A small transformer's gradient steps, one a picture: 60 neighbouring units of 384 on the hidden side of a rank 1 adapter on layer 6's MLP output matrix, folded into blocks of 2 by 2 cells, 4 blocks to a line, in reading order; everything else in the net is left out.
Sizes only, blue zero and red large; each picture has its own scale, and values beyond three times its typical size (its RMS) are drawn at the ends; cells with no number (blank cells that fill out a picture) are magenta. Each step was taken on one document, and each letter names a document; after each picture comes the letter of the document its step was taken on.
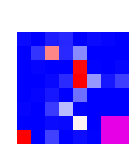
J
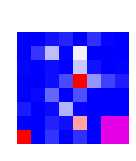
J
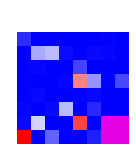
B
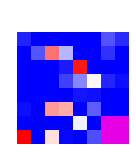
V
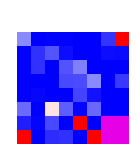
V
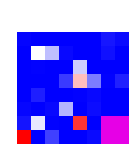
B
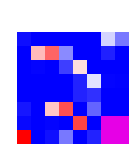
V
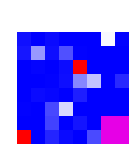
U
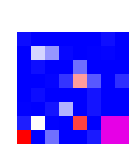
B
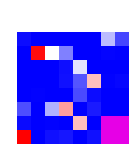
V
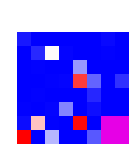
B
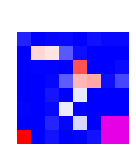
J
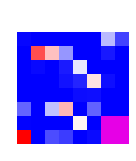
V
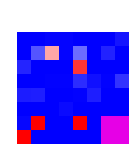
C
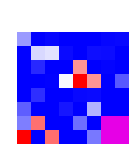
B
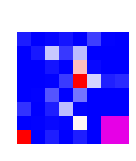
J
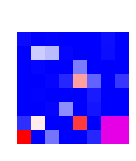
B
